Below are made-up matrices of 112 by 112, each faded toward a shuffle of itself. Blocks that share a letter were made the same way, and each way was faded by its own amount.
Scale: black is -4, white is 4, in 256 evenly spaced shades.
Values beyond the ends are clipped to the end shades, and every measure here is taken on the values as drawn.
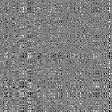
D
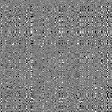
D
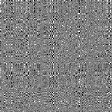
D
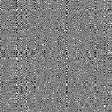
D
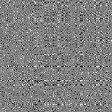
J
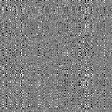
D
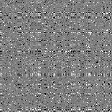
J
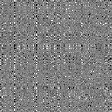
D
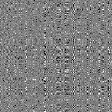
D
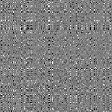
D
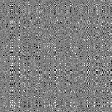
D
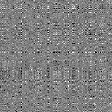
D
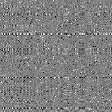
J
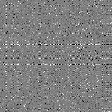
J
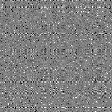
J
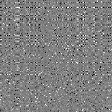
J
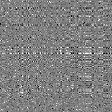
J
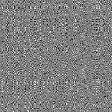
D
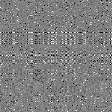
J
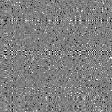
J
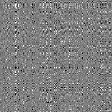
D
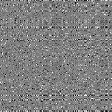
J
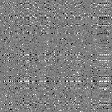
J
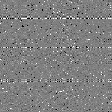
J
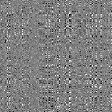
D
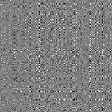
D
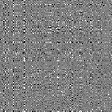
D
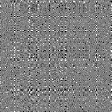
D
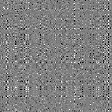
D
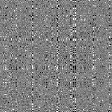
D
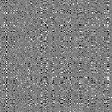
D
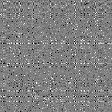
J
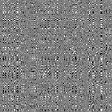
D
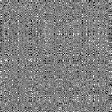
D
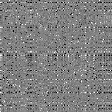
J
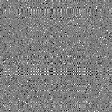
J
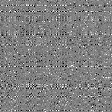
J
